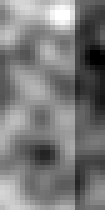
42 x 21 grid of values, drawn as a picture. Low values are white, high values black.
There are no lone odd cells. The ninth with the lowest average is the top middle. The field is mottled with small blotches. The right part is higher, past a seam about 70% of the way across.
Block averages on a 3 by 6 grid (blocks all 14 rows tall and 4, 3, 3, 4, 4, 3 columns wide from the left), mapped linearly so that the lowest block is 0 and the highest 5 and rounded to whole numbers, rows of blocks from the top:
111035
212235
123233
